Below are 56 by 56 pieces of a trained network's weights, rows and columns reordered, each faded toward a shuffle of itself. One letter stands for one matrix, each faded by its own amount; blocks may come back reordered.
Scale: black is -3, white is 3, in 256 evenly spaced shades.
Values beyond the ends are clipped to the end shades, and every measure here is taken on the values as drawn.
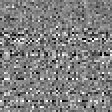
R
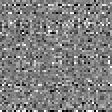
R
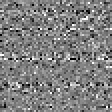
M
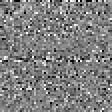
M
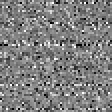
M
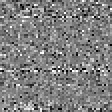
M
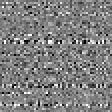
R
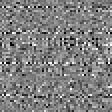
R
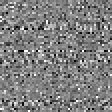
M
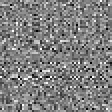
M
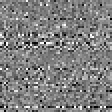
R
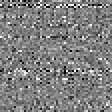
R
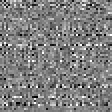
R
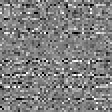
R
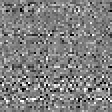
R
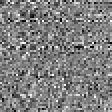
M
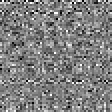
M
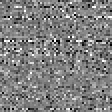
M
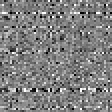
R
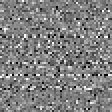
M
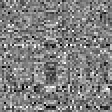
M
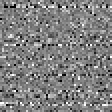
M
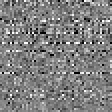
R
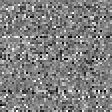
M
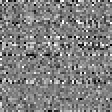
R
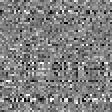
R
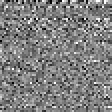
M
